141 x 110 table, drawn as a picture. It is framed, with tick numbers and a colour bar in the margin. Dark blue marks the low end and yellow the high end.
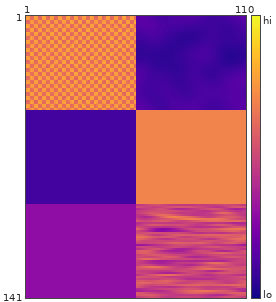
It is made of 3 by 2 panels. Panel 1,1: high, checkered. Panel 1,2: very low, smooth, faint in contrast. Panel 2,1: very low, flat. Panel 2,2: high, flat. Panel 3,1: low, flat. Panel 3,2: middling, streaked across.
